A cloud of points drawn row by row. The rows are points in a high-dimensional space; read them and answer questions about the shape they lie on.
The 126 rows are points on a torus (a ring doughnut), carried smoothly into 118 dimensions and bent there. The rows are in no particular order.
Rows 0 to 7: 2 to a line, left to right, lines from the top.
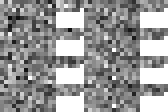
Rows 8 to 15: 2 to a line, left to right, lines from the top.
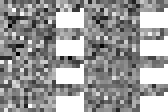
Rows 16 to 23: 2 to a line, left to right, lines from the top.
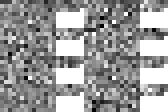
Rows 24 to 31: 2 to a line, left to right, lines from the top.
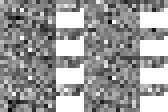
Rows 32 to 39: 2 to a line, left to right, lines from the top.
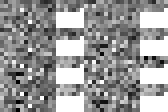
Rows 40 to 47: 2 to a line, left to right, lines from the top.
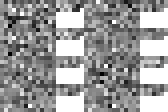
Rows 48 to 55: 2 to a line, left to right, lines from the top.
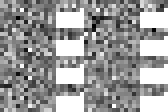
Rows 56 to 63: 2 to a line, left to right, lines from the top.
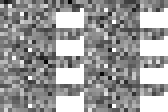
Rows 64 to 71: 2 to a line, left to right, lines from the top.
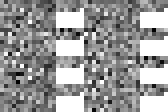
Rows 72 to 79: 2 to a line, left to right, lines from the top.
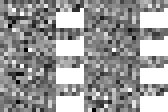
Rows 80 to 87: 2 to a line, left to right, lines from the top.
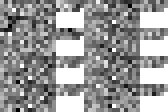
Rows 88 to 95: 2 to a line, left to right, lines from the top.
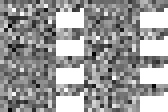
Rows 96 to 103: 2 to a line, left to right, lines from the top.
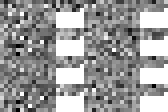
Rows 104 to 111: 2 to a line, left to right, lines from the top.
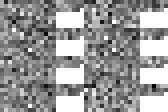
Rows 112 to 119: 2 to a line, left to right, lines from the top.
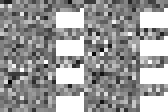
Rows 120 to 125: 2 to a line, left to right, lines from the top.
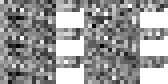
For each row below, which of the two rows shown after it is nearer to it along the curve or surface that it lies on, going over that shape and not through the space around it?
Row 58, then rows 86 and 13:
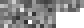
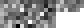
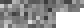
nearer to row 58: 13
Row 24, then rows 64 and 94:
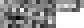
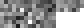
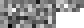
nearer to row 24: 94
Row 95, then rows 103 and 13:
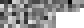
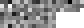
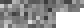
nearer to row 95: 103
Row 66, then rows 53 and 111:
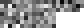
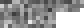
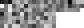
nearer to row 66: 111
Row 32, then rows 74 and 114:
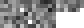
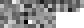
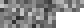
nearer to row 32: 114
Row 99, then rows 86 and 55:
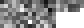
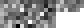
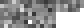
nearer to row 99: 86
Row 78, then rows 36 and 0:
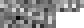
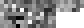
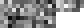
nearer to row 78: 0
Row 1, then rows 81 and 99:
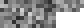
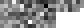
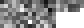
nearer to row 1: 99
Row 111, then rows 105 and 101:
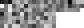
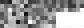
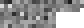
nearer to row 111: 105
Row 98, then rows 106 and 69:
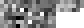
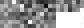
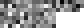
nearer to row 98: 106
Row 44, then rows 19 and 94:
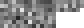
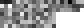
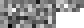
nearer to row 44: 94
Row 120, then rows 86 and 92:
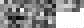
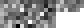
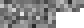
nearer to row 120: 92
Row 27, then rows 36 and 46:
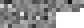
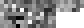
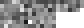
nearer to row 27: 46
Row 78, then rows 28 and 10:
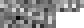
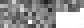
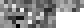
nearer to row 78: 28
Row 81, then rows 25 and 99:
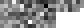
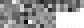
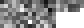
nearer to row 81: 25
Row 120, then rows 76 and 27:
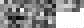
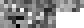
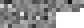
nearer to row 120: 76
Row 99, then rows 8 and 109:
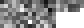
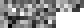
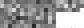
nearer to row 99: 109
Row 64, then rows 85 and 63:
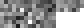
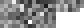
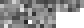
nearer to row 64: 63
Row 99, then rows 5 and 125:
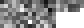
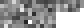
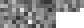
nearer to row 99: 125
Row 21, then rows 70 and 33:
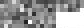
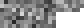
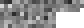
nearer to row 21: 33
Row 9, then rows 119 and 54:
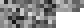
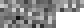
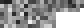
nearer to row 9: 119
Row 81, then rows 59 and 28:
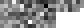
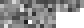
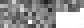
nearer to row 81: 59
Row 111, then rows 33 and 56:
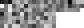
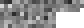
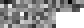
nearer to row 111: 56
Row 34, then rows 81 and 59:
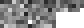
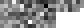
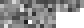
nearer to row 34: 59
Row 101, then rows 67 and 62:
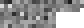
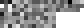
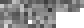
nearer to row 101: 62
